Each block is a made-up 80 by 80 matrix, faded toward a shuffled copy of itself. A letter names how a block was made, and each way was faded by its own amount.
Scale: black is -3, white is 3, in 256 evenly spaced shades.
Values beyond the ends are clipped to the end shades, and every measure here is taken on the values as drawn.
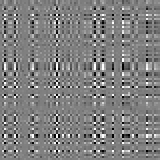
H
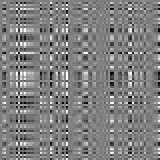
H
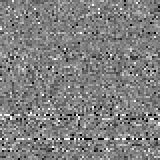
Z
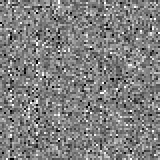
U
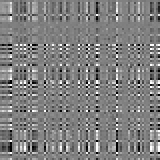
H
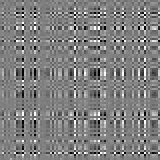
H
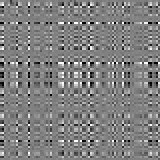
H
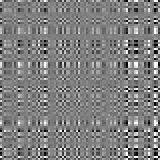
H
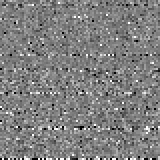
Z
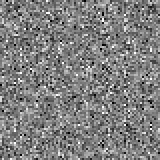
U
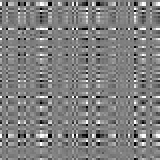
H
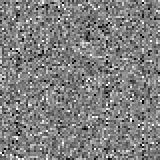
U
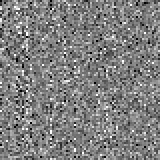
U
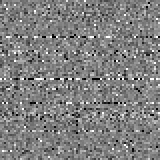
Z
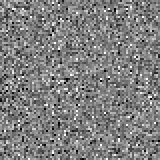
U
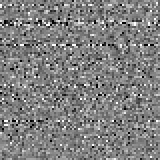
Z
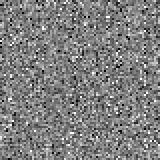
U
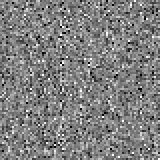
U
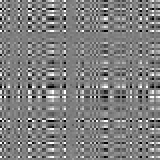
H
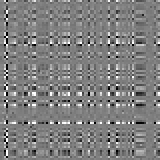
H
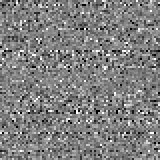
Z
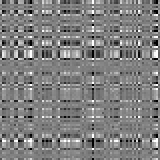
H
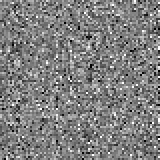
U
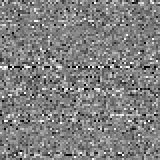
Z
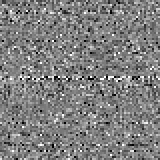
Z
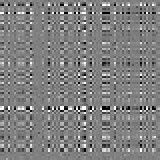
H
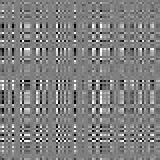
H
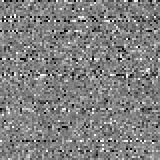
Z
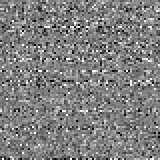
Z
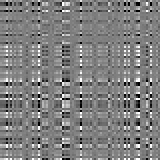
H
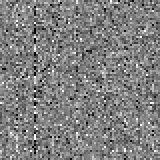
U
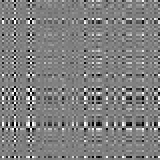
H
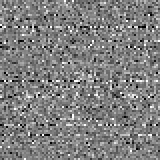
Z
